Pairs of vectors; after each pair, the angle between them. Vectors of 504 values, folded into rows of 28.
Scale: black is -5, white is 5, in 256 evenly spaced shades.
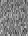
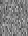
orthogonal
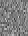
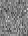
partly aligned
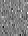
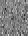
partly aligned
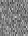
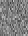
nearly parallel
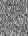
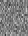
nearly parallel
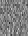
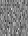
nearly parallel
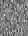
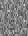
partly aligned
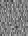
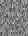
partly aligned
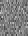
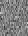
nearly parallel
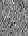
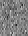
partly opposed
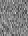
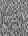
partly opposed
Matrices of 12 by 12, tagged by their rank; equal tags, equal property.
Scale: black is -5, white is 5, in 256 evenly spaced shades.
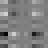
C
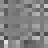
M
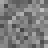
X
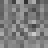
M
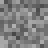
X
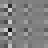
C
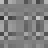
C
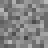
X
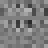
M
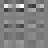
C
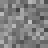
X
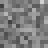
X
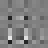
C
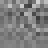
M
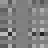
C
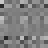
M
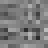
M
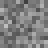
X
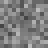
X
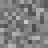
X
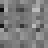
M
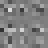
M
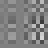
C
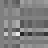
C
